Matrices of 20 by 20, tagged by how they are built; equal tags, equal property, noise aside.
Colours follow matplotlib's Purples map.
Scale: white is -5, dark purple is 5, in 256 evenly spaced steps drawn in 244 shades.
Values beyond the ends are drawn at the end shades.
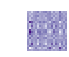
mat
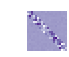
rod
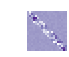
rod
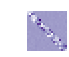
rod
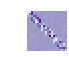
rod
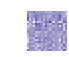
mat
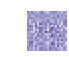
mat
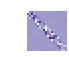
rod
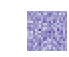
mat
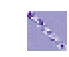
rod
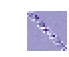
rod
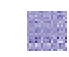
mat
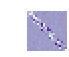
rod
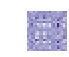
mat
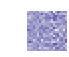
mat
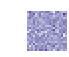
mat
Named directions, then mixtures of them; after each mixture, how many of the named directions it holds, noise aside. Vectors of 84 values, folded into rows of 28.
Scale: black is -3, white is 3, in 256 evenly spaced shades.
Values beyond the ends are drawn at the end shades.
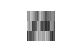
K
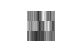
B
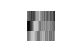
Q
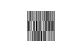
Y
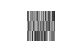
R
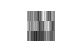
one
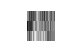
three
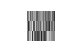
two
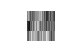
three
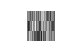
three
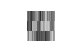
one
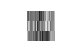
three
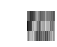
two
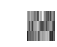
three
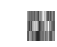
two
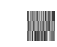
one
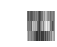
two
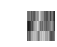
two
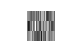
three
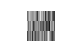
two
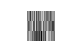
two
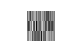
one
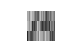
one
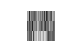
three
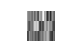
three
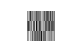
one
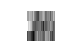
three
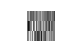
three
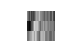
one
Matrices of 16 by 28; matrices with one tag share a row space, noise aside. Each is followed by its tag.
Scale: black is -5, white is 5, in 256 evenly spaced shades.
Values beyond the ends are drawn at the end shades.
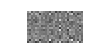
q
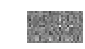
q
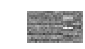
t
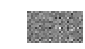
q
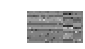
t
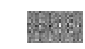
q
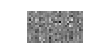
q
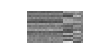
t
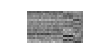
t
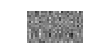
q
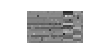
t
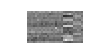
t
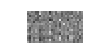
q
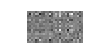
q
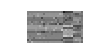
t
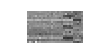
t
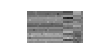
t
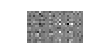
q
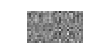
q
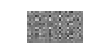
q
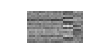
t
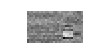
t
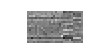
t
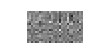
q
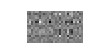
q
